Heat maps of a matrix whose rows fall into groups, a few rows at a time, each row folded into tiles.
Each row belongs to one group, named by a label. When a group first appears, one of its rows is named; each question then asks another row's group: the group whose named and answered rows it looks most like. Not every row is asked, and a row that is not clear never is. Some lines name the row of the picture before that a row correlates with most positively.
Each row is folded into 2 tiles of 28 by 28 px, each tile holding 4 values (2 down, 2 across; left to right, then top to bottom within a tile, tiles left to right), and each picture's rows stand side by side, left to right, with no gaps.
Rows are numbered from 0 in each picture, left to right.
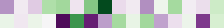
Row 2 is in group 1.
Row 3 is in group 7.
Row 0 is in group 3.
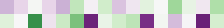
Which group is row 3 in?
7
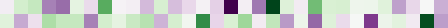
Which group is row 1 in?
3
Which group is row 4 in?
3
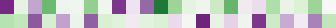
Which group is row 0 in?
3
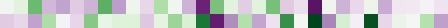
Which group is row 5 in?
1
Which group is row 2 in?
3
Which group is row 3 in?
1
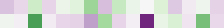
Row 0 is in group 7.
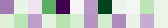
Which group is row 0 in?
3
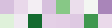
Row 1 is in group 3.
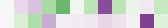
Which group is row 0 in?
1
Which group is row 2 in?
7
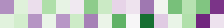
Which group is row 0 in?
3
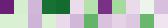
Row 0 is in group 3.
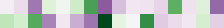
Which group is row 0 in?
1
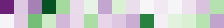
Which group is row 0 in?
3
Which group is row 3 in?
1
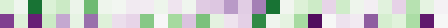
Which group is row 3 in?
1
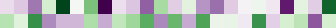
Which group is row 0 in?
1
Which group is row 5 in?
3
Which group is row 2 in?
1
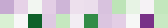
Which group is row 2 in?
7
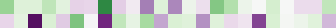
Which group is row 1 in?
1
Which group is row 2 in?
1
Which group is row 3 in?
3
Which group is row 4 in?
7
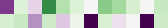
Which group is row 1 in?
7
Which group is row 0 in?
3
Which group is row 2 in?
7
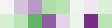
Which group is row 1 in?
7
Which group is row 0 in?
1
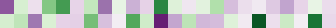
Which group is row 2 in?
1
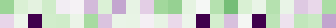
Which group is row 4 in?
7
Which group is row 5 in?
1
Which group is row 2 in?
3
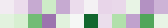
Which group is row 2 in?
1
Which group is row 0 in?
1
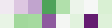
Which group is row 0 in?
1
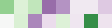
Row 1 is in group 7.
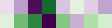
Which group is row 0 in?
1
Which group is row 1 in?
1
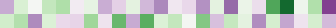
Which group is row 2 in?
1
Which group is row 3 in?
1
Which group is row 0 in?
3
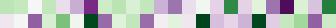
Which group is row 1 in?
1
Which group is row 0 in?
7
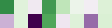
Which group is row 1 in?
7
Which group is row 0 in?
7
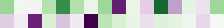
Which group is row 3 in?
3
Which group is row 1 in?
7
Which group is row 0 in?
7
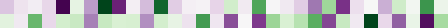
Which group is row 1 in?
3
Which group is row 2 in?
3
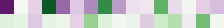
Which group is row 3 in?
1
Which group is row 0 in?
3
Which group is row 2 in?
3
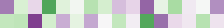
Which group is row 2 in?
1
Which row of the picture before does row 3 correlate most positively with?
3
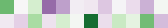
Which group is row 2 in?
1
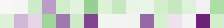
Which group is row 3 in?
7
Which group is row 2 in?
7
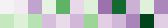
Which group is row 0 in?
1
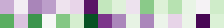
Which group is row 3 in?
7
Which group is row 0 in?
1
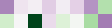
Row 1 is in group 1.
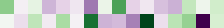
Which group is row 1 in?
1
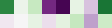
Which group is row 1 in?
3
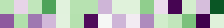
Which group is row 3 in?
3
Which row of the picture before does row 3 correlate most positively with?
1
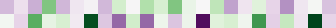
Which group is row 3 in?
7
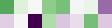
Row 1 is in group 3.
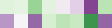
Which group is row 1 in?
1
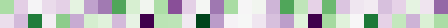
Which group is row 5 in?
7
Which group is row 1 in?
1
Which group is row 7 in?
1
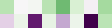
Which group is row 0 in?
7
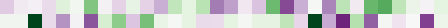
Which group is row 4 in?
3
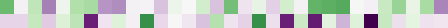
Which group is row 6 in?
7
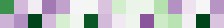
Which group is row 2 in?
7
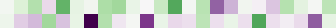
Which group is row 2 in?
7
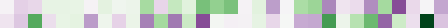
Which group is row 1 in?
7
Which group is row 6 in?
1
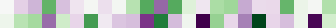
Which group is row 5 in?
7
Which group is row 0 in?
1
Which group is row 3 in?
7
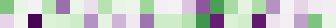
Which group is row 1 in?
3
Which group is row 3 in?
1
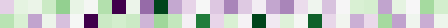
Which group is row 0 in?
3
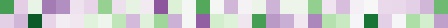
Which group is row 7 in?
1
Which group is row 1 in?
3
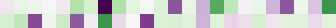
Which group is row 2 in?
7
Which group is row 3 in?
3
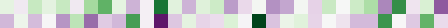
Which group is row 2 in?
1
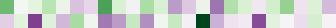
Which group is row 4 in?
7
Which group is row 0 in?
7
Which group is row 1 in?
1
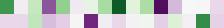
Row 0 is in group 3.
